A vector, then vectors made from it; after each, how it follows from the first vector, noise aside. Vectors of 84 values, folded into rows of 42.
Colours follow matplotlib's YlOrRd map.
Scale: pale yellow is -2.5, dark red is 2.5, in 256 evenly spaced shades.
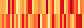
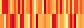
reversed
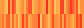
shrunk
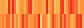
shrunk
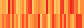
shrunk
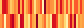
reversed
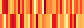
reversed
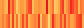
shrunk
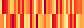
reversed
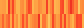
shrunk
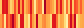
reversed
